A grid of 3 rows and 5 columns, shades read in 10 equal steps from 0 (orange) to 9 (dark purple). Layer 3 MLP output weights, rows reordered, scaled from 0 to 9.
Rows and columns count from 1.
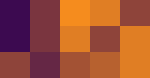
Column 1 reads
9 9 5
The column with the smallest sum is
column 3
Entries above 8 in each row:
1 1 0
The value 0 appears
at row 1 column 3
